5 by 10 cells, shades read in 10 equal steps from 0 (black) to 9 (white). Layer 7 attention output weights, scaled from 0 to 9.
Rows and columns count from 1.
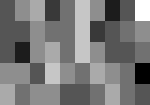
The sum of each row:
45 40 41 44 43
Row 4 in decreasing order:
7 6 5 5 5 5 4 4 3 0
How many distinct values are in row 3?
6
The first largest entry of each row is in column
10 6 6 4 1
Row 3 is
3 1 5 6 4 7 5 3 3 4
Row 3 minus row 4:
-2 -4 2 -1 -1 3 -1 -2 -1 4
